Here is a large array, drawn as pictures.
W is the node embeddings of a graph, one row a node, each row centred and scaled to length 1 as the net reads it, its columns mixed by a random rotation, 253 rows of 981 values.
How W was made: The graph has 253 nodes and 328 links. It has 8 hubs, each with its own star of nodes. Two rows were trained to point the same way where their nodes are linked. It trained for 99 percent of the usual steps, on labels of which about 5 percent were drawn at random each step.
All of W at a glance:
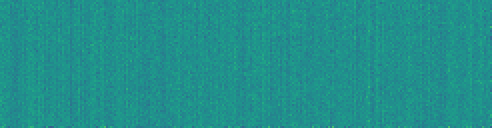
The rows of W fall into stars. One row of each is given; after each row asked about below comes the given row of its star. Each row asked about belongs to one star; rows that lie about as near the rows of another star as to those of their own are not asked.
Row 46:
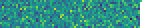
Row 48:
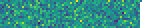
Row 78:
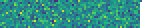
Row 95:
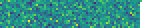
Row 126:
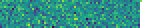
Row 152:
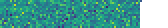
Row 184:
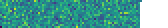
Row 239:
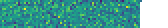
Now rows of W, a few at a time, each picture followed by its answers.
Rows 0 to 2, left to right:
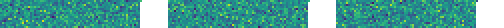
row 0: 46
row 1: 152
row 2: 95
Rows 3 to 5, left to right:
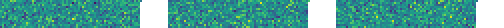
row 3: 184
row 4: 48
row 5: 78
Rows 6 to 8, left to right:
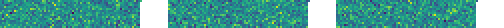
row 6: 126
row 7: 78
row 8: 239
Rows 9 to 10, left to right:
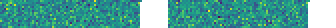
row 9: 48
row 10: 48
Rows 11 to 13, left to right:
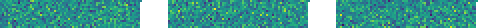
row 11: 152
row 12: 239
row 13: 152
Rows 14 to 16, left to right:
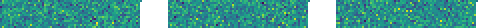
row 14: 239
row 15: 184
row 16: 46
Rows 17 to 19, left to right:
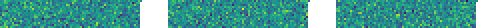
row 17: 239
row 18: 239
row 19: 46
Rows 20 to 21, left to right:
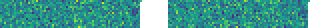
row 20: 48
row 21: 48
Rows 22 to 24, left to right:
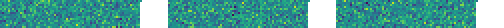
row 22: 95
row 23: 48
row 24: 95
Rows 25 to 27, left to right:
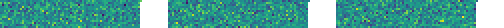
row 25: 48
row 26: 152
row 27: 46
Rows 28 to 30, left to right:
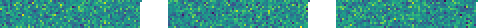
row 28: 78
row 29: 95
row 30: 126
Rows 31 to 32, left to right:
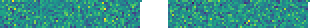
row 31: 184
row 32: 46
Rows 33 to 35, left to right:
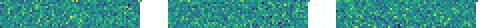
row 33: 48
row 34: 184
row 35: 152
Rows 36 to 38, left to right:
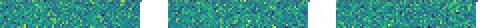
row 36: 48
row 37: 48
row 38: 78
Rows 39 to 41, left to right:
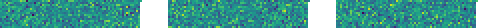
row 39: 184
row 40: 239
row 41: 126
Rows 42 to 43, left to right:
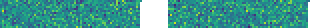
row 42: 46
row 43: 78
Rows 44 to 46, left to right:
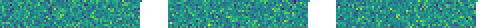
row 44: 46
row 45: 46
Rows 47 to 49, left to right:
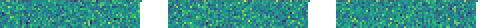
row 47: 95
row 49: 48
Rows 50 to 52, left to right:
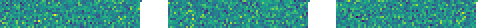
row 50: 78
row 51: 48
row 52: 184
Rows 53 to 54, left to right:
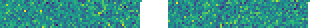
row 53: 184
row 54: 48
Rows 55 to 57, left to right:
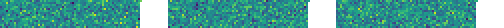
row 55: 184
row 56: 184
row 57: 152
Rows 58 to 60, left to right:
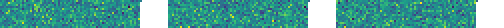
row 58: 48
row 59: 152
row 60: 78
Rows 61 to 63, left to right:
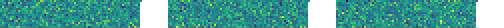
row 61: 46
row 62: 184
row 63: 78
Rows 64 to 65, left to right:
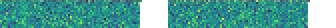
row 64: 48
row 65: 48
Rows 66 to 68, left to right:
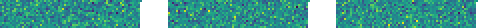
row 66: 46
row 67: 126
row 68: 48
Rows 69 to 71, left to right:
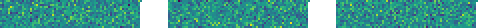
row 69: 95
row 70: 78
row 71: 152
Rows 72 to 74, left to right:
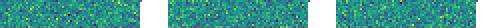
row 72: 78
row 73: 239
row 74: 239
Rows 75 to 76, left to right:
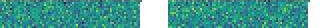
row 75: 239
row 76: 239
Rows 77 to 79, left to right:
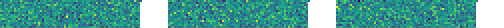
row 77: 126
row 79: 152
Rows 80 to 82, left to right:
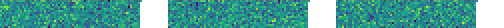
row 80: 184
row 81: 46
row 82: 95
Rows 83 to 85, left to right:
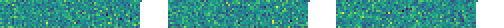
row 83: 152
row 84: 78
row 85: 48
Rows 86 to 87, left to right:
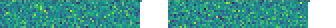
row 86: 48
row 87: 152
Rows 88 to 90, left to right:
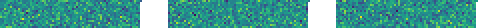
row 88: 126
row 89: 46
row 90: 95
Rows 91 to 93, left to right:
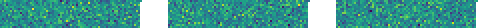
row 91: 239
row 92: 126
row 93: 48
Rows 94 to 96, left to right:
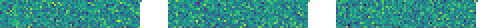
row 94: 78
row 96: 239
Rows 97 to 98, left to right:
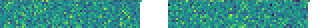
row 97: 48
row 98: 46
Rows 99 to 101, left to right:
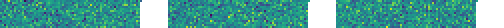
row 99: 95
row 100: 46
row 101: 126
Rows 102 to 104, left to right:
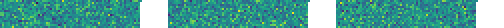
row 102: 126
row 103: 46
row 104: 48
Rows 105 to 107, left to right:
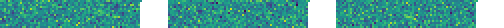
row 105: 95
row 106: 46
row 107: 48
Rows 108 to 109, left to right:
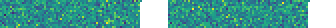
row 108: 95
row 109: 239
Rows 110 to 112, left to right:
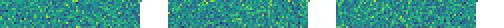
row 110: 48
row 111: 95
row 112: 239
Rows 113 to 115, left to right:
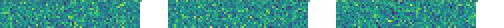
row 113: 239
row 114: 46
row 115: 95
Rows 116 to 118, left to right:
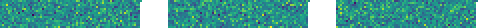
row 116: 184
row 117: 95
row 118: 239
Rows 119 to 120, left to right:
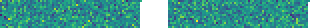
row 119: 46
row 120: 78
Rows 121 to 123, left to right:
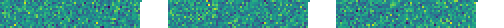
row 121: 239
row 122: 239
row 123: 95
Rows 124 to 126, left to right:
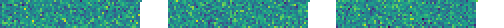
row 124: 46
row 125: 95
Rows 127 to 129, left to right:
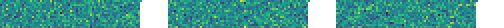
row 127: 46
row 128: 184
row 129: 95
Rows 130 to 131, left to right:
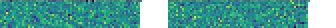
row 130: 78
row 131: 184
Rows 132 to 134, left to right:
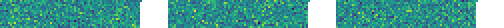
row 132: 152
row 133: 95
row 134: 46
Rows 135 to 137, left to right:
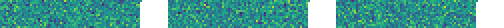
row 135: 152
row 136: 95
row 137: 78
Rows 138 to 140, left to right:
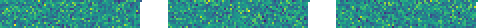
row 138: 239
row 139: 46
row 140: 78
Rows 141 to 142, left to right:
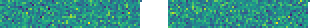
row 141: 48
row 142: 239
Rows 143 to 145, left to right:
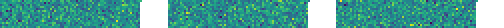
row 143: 46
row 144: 78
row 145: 126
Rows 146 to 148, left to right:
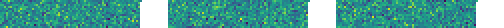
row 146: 126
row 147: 239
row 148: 126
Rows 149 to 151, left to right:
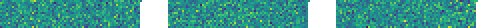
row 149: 184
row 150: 48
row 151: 95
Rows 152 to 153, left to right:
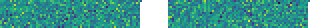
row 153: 46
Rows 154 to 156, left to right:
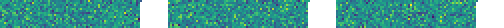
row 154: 78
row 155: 126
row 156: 78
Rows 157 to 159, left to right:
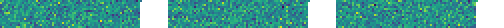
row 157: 48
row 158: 95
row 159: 95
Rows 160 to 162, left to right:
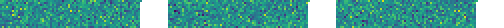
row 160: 46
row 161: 46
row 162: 152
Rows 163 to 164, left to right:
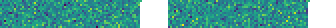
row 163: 95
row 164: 184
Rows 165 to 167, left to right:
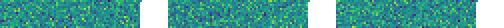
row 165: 126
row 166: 95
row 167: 152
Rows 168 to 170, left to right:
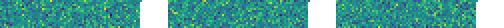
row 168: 95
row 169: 78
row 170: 152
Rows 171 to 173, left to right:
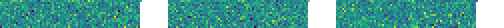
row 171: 184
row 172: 184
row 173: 184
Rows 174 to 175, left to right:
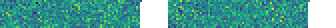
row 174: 78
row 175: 184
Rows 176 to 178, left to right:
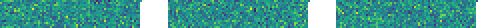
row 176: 126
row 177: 95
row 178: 78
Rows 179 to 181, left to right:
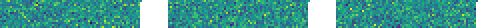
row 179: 95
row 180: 46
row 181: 152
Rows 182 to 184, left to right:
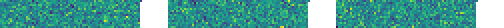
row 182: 78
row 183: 95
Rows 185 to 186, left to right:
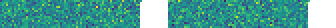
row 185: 184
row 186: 152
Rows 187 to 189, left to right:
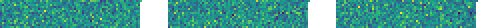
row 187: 46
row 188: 48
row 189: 48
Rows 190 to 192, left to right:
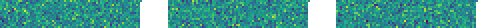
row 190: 184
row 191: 239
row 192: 95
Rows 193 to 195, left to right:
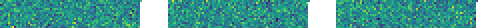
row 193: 152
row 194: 239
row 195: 239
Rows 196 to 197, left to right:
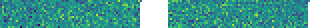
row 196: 46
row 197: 126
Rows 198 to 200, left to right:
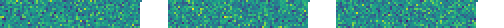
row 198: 46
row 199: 239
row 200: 78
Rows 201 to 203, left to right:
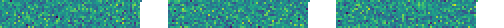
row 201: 78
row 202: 152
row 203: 126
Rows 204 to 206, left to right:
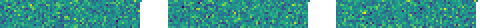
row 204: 126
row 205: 95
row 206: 184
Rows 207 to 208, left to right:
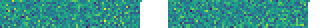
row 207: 184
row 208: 152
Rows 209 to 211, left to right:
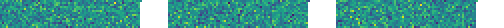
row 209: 95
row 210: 78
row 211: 126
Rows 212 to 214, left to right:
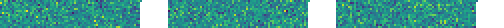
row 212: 239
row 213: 78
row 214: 184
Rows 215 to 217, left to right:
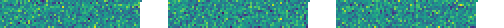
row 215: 239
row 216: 152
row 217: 95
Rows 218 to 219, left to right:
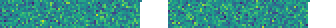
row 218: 46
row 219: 126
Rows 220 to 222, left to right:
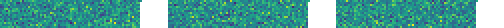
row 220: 152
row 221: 95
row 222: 126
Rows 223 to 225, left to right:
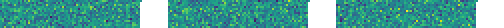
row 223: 152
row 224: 126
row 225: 46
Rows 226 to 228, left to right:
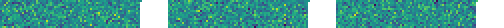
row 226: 152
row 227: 184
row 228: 239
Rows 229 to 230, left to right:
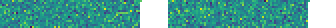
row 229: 184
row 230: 239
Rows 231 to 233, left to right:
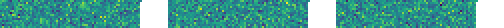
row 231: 78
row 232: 126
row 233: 78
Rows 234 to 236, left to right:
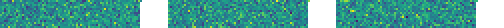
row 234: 184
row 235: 48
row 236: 126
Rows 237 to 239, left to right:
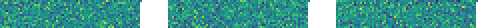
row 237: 78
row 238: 184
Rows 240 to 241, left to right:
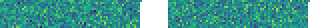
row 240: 152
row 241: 184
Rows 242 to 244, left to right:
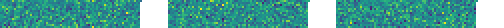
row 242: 184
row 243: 126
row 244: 152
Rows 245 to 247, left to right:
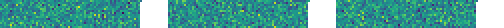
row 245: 48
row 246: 46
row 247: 184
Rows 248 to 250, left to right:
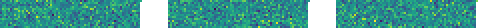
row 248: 239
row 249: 184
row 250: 184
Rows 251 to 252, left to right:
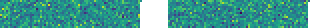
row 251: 184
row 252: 95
